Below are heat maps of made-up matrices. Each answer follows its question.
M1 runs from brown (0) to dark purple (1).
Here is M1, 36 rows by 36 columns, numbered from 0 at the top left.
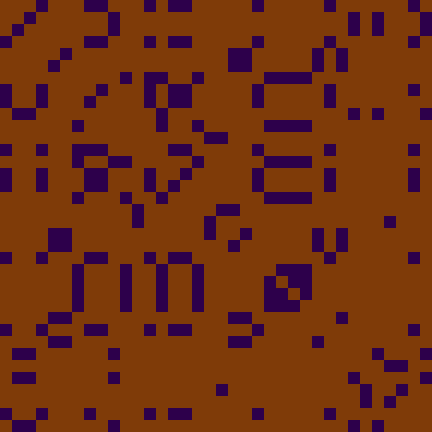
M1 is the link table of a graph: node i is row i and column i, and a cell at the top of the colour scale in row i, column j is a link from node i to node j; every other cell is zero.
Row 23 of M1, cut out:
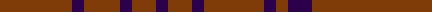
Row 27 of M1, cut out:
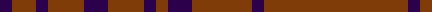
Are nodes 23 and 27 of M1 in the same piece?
yes
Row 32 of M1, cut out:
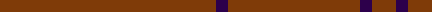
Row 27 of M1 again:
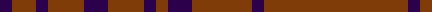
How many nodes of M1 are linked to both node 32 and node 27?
0
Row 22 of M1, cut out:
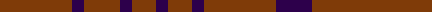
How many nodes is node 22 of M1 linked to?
7
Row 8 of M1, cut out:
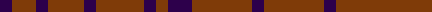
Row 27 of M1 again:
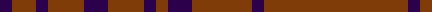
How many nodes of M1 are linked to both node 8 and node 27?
7
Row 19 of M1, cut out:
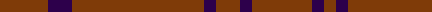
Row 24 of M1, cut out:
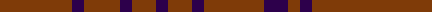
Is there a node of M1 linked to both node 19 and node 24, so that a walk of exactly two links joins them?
no
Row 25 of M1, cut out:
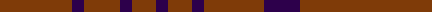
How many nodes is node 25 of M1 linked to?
7
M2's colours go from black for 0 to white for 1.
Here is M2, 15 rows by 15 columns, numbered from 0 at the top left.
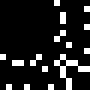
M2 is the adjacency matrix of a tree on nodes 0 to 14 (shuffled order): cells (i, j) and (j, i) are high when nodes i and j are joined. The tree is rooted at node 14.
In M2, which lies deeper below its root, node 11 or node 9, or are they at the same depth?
node 9
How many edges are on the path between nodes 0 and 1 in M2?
5
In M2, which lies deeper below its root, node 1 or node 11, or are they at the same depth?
the same depth
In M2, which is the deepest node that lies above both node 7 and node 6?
11
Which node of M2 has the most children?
10
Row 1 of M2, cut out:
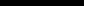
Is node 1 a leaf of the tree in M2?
yes
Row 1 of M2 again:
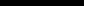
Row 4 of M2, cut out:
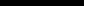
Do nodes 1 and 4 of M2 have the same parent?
yes
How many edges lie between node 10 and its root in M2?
2
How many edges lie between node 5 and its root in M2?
3
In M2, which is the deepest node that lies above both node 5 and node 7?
11
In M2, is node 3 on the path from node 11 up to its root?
no
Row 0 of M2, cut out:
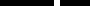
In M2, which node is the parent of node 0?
9
